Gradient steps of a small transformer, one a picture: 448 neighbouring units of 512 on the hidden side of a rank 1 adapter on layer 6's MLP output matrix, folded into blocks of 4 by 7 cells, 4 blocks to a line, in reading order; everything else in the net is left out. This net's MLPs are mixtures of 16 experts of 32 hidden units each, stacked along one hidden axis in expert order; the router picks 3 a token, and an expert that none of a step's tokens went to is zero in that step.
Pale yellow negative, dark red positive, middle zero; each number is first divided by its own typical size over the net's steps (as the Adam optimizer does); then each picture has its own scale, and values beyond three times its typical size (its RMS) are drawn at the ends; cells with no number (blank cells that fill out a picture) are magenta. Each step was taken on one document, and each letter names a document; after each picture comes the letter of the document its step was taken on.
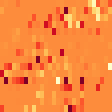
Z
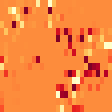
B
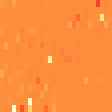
Z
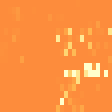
B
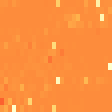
Z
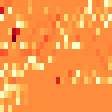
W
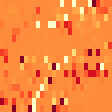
W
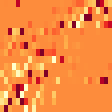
W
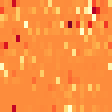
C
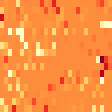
C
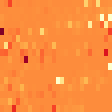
Z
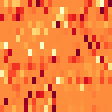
C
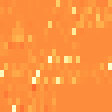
Z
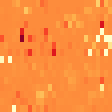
C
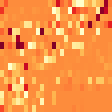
W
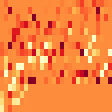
W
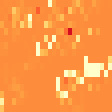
B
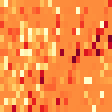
C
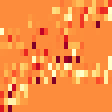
W
